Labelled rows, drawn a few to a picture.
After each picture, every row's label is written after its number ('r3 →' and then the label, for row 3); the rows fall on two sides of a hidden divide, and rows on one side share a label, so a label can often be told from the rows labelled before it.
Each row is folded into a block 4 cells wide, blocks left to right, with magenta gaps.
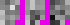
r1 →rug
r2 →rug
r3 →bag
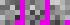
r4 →rug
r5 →rug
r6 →rug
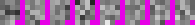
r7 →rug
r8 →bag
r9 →rug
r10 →rug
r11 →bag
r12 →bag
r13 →bag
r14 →rug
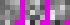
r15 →bag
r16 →rug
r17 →rug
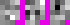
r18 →bag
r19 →bag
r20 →bag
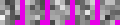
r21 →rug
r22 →rug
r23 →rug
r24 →bag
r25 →rug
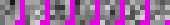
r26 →bag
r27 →bag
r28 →bag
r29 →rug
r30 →rug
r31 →bag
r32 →bag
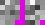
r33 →rug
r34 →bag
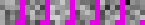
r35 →rug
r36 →bag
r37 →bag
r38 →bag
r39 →bag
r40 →bag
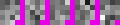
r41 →bag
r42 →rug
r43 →bag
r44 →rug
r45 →rug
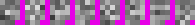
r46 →bag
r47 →bag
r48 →bag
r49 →bag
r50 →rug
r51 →bag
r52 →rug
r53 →bag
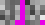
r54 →bag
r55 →bag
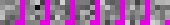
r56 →rug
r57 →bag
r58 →bag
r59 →bag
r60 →rug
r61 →rug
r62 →bag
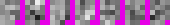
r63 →rug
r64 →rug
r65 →rug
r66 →bag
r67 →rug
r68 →rug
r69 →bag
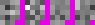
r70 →bag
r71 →bag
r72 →bag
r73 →bag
